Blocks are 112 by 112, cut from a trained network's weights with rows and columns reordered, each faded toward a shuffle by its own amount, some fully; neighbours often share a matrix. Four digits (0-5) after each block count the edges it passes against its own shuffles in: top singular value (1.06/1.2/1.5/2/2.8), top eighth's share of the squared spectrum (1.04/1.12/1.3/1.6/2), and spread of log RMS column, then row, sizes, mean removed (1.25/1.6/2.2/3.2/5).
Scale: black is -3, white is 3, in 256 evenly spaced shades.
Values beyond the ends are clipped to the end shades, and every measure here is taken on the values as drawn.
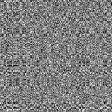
5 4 2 3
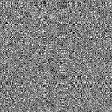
5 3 2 3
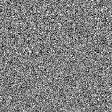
3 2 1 1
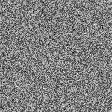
2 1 0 0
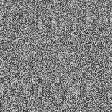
4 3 0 1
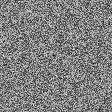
0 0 0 0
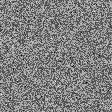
0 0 0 0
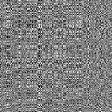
5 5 4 4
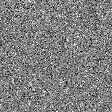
1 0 0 0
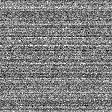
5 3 0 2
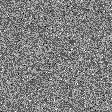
0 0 0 0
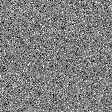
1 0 0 0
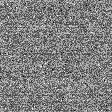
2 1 0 0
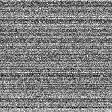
5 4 0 3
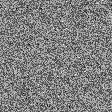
0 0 0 0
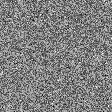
1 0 0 0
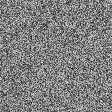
2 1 0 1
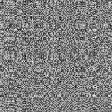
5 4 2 3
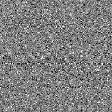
4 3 1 2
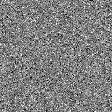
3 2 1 0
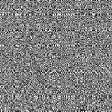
5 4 2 3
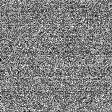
2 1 0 0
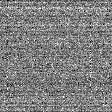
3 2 1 1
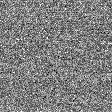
1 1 0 0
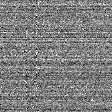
4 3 1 2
